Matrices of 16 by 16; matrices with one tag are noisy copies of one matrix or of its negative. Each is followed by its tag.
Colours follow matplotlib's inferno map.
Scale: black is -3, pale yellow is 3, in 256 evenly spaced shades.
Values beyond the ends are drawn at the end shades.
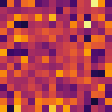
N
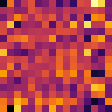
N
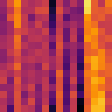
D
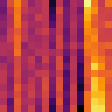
D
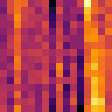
D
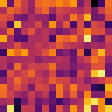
N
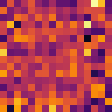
N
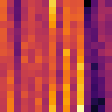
D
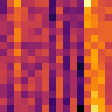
D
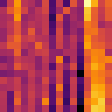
D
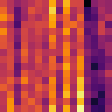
D
